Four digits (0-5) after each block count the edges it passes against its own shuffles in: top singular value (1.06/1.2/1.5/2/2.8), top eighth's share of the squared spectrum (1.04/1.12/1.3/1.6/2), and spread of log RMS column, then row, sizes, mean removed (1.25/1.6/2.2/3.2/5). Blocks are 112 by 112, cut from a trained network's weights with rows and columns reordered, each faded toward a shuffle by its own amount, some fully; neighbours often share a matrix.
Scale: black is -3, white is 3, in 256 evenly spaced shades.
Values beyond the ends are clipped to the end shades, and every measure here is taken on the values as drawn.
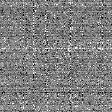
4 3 3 1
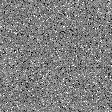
0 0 0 0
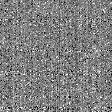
3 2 0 3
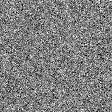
2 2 1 0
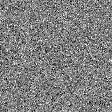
2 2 0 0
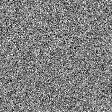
1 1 0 0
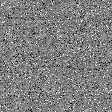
0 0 0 0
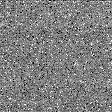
1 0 0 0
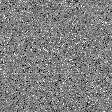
0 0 0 0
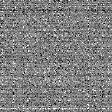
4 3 3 1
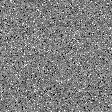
0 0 0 0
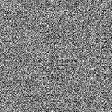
4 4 2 2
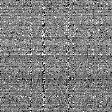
4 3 3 1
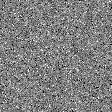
0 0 0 0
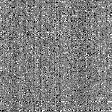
3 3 0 3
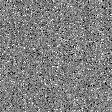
1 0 0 0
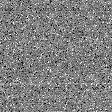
1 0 0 0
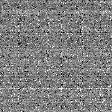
3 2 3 0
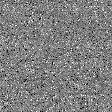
1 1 1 0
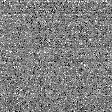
2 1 1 0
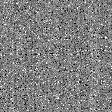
2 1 0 2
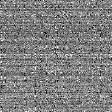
4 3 3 1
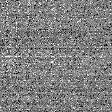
3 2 2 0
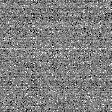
3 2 2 0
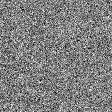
2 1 0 0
